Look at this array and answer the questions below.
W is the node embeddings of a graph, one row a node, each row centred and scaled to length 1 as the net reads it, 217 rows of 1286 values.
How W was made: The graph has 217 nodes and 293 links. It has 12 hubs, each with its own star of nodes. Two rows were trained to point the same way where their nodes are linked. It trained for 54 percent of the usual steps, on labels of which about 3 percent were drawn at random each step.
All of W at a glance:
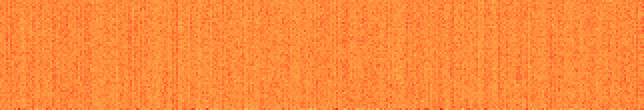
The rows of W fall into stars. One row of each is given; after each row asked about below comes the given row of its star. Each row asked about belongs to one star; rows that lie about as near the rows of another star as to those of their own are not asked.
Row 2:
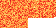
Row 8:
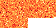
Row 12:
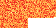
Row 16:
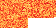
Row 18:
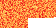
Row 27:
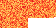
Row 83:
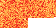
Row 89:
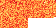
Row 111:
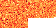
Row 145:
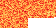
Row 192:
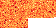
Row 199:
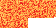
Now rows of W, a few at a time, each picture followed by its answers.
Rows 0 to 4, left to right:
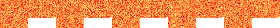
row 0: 145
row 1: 16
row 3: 27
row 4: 111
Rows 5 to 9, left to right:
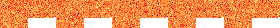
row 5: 2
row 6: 89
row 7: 199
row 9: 145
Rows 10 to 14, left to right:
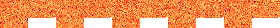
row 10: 192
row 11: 27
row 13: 2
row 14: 145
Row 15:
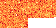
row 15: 16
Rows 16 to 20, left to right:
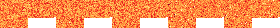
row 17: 12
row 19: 27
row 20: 145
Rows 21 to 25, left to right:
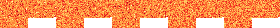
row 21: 89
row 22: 27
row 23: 2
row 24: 111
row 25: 8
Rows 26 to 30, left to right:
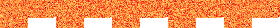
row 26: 8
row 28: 12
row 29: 12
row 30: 8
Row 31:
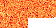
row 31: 27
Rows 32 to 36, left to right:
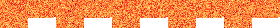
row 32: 12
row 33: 145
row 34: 2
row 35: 8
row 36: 16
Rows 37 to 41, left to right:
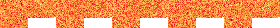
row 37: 89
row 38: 145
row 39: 27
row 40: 199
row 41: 111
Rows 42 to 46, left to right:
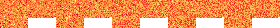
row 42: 192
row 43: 89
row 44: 89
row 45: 16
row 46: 16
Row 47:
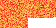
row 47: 16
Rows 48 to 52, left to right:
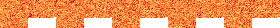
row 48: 83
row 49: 2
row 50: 89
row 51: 12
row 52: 89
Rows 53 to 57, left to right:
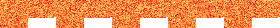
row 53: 199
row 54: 16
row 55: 16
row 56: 8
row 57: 83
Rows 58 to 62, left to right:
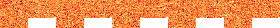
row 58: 89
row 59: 199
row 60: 16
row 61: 2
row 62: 145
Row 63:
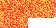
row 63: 83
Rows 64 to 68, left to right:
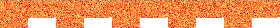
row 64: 27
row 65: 111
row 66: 2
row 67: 145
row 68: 12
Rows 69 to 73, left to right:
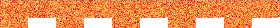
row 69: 2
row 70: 83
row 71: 8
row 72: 12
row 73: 18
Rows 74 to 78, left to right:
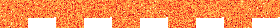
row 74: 199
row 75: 199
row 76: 89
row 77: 192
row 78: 111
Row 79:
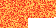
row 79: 145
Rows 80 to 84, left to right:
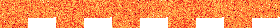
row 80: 8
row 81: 111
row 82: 145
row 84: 18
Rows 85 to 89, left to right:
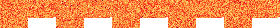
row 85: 8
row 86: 16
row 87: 83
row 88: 192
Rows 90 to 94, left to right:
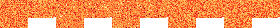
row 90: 12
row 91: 18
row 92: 2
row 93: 83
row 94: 83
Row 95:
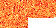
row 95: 16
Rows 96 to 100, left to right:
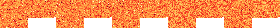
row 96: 199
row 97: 8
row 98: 12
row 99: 27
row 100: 89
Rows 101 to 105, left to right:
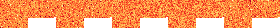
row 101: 192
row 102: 111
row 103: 2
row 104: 145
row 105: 111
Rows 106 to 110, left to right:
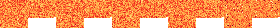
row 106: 12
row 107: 111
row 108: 8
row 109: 8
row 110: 18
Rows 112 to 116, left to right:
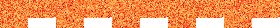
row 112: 18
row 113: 2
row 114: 199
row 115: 83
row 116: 2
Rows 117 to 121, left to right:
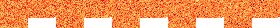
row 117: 27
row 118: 12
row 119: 111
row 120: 27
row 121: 83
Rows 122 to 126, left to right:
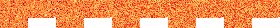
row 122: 192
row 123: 89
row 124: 8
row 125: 12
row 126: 192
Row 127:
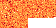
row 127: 18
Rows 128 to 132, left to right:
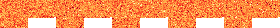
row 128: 8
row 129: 16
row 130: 89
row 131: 18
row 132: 18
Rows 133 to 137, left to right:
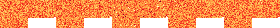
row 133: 83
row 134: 89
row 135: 18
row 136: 89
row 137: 2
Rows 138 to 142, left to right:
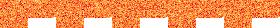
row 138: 89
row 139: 111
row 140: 8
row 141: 199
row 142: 111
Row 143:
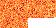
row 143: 16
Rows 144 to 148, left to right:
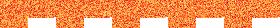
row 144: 2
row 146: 12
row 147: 8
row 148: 18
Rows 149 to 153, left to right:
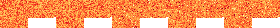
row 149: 89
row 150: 27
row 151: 83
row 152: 2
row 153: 89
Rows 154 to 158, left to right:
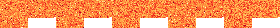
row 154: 83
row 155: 8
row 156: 8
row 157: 8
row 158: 83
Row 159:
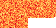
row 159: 111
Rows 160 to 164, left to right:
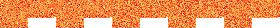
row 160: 111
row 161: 192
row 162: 199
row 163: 145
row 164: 12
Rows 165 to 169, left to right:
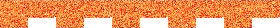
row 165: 199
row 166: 83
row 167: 199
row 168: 27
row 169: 192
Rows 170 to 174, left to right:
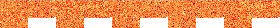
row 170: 27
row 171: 192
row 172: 199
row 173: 12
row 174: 192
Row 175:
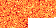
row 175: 16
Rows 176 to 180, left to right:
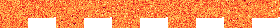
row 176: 83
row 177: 192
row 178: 89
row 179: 16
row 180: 192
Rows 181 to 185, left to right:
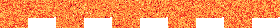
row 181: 8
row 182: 16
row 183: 199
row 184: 145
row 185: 27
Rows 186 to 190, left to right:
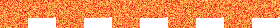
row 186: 18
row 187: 12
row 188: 83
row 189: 89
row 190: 192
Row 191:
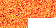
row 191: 16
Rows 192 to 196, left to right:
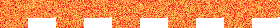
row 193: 8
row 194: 16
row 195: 89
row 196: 18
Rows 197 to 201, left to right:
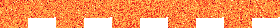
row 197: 145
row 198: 12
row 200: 16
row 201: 111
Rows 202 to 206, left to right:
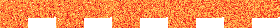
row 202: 199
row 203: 199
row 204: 83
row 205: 18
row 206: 192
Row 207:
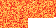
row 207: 192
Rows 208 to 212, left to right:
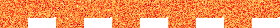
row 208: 145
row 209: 83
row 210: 199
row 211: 199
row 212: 2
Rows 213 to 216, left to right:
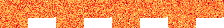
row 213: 83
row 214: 83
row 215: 111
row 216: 145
